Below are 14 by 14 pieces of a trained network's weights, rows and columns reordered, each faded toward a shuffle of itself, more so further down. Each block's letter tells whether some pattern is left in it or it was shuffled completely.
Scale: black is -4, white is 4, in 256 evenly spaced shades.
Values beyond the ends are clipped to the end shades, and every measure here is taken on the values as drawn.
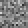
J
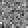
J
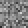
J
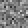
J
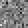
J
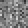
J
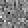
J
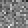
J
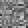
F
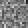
J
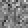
J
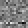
F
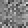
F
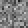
J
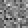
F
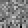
J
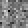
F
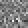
F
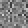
F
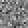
J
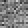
F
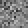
J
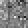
F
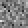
J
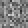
F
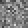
J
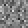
F
